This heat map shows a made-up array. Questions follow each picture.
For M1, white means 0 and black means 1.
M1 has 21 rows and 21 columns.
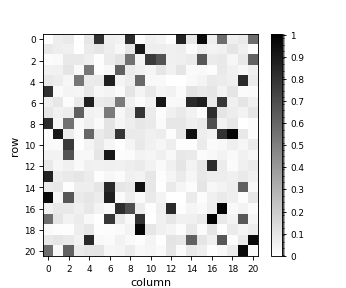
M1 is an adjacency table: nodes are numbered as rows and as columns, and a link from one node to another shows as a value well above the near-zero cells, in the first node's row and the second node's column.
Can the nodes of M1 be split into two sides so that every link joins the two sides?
yes
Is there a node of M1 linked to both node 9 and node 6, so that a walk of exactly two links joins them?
yes
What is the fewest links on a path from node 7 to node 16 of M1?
1
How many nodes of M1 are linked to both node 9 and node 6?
4
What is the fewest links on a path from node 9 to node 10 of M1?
5
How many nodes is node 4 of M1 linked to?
4
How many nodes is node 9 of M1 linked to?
6
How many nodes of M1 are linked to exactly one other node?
6
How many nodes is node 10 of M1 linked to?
1
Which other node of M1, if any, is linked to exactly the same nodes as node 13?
node 5
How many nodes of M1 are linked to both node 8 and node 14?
0
